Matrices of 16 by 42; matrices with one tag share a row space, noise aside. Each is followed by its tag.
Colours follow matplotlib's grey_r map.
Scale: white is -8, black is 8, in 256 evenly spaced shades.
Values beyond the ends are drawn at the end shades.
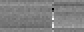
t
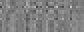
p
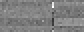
t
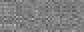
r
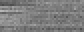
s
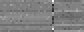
t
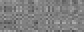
r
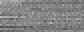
s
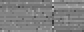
t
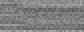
s
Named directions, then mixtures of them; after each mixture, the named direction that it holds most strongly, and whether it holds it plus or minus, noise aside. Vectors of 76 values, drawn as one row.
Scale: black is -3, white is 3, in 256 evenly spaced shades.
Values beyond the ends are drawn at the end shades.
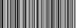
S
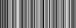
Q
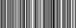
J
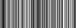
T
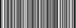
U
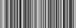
T, minus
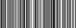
J, plus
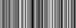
J, minus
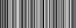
Q, plus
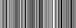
J, minus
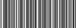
S, minus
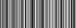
J, minus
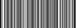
U, plus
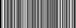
U, plus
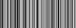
S, plus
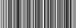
Q, minus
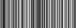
T, plus
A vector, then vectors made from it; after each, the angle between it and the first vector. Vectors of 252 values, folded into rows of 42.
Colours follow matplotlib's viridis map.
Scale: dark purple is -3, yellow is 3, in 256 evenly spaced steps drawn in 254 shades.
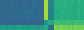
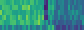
nearly opposite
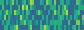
orthogonal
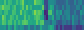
nearly opposite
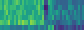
nearly opposite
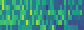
partly opposed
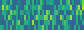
orthogonal
